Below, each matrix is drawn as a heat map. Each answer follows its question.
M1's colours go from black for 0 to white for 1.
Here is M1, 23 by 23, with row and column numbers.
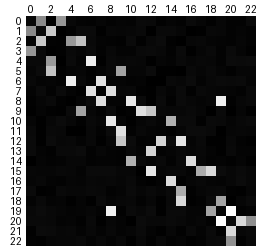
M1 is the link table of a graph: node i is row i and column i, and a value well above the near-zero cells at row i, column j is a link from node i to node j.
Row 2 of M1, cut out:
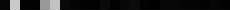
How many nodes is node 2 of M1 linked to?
3
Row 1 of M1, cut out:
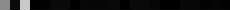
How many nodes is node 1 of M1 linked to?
2
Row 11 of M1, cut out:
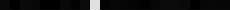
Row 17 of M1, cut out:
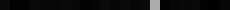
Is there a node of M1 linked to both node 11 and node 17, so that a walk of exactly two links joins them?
no
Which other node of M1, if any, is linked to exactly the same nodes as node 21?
node 22
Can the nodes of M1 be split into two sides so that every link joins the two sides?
no
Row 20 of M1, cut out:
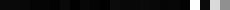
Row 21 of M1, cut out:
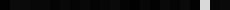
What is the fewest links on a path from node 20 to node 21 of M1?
1
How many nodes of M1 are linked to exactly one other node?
7
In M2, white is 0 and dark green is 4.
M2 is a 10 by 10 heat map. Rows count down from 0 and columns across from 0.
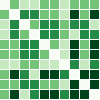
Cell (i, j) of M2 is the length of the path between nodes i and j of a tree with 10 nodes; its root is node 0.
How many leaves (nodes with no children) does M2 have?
6
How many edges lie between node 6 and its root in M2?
1
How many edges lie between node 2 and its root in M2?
1
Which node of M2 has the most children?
6
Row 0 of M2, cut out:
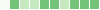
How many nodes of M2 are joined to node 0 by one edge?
3
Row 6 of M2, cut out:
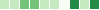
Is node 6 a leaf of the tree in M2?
no
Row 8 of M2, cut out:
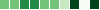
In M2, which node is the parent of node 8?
6
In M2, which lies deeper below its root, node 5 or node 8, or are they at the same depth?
the same depth
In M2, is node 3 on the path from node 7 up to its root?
yes
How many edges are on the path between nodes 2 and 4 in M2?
3
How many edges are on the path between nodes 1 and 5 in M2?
2
